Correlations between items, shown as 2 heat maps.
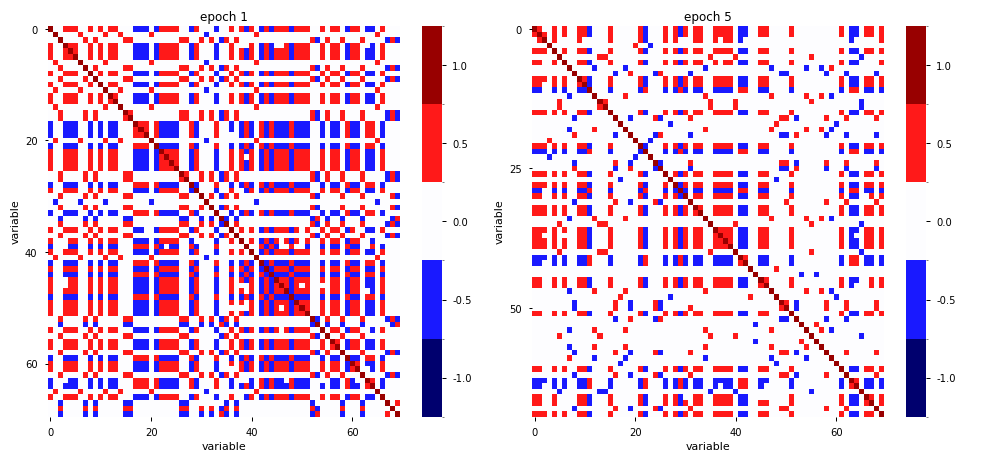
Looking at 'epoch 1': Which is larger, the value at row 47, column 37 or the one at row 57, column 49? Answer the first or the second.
the second
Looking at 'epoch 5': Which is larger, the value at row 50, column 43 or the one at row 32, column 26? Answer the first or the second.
the second
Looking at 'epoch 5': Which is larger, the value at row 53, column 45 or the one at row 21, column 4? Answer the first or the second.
the second
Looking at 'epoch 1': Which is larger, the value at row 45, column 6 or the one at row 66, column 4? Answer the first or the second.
the second
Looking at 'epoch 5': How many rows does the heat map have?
70
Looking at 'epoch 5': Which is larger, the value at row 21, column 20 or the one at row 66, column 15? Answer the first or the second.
the second
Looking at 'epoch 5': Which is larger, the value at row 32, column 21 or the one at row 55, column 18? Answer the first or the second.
the first
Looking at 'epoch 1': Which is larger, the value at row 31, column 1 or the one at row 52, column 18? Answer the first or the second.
the second
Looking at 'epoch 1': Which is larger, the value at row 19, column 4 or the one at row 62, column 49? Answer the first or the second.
the second
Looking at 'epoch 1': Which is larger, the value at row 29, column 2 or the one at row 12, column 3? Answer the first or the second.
the second
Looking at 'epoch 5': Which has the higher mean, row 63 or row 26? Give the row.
26
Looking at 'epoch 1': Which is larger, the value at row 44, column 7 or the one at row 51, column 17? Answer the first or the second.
the first
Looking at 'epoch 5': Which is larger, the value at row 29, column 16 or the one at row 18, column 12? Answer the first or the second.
the second
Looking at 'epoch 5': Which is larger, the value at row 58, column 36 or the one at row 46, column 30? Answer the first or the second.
the second
